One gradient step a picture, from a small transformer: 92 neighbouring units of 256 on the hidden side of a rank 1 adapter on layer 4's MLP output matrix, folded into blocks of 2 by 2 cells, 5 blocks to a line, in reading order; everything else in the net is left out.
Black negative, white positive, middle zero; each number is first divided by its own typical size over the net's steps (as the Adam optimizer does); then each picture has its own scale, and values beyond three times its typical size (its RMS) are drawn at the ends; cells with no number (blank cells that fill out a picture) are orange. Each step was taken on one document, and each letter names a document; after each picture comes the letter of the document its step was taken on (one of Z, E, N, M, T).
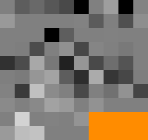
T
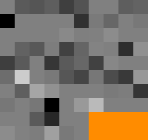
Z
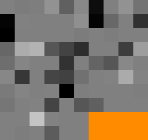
Z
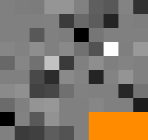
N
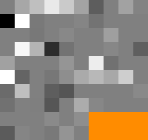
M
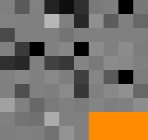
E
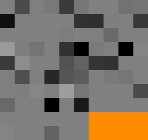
Z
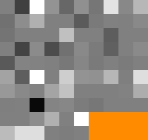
M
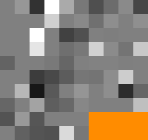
N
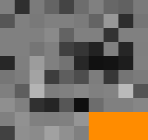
T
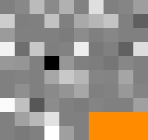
E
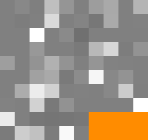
N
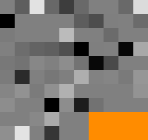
Z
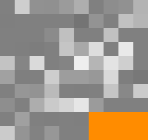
T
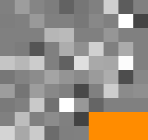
T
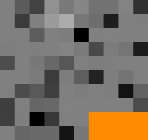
N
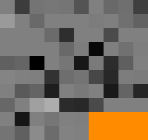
T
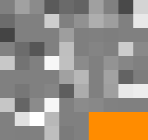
E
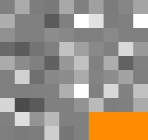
E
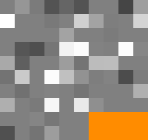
Z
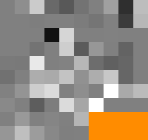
T
